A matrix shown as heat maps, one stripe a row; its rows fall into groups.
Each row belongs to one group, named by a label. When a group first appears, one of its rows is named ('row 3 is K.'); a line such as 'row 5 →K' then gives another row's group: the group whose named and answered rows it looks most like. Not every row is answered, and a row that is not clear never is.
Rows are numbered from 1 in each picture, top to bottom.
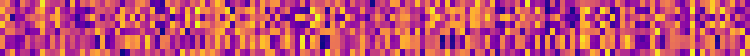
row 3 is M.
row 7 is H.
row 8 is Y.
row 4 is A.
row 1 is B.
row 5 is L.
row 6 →H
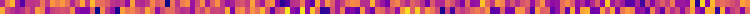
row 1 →Y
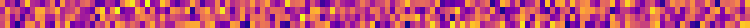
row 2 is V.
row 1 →H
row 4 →M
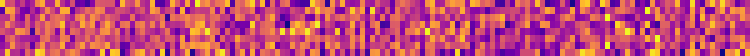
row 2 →L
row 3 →Y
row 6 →L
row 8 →V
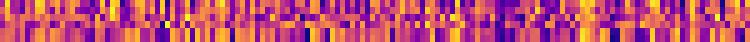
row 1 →V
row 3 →V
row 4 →L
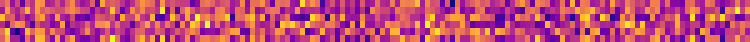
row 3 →A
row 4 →L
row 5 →M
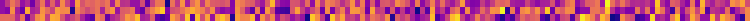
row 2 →Y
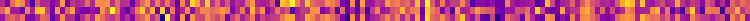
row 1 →L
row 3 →L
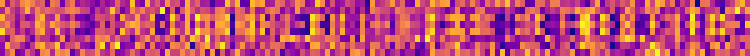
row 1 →M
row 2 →V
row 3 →A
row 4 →V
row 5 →A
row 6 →L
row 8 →Y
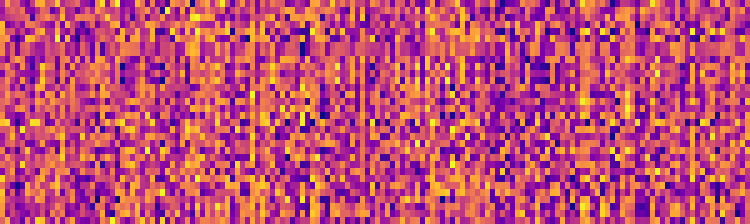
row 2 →L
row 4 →M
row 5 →A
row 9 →L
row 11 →L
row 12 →B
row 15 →V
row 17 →H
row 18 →M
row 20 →Y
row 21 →L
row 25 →Y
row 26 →A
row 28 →M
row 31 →H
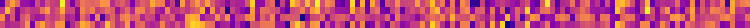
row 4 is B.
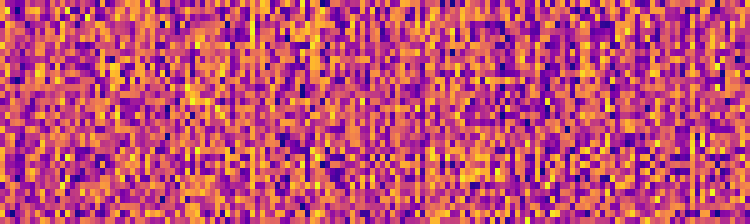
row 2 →M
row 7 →A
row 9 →H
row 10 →A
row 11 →V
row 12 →M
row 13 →V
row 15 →Y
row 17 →V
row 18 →L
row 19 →M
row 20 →Y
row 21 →Y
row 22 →A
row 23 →M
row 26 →M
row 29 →L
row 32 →B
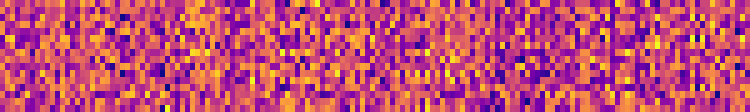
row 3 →Y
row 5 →H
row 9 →V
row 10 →H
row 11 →B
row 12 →B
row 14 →H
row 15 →L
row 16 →L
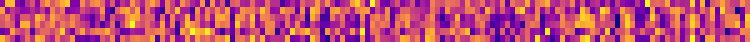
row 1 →Y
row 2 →H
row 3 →V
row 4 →V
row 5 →Y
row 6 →A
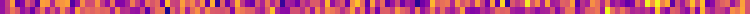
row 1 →Y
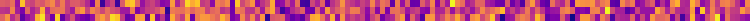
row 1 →V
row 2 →Y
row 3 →A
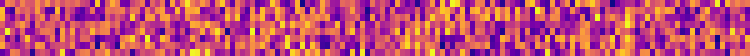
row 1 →V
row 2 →M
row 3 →M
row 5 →B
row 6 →H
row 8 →L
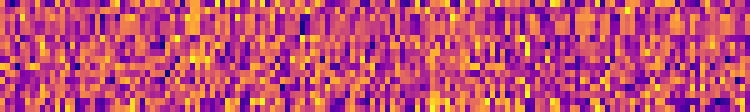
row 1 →M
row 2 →B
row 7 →B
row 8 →B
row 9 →Y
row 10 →M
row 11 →L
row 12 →H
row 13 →Y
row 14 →B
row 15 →M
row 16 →M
